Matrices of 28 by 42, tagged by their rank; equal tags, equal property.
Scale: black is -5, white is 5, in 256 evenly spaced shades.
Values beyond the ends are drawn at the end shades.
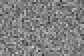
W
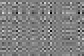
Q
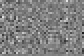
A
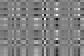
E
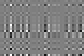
E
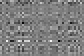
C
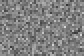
W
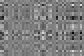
Q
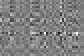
C
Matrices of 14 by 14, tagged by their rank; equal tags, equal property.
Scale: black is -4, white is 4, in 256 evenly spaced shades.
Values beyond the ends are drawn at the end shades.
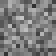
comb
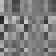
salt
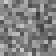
comb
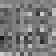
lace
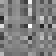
salt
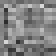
lace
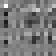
lace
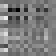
salt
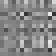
salt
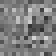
lace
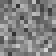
comb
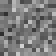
comb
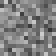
comb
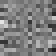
lace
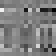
salt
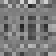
salt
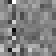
lace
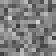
comb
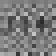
lace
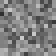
comb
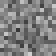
comb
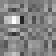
salt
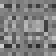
salt
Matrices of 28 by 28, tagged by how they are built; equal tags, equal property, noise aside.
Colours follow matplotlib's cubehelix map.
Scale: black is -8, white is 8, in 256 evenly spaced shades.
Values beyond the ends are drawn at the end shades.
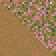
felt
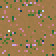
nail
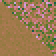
felt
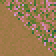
felt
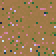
nail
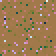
nail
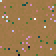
nail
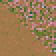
felt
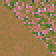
felt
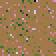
nail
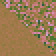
felt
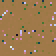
nail
